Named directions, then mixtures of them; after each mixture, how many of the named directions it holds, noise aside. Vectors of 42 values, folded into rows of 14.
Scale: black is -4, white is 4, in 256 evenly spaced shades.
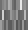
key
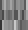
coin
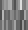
two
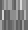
one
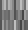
two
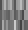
two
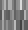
two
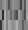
two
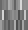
one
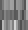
one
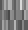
two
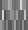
one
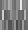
one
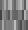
two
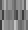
one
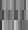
one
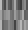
two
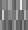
one
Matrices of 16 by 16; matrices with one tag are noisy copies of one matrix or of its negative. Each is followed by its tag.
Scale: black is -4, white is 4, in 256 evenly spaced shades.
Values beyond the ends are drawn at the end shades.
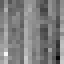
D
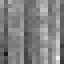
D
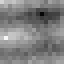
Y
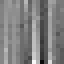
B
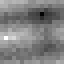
Y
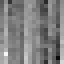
D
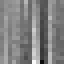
B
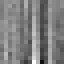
B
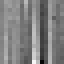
B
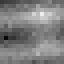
Y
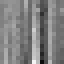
B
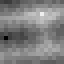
Y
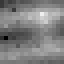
Y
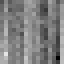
D
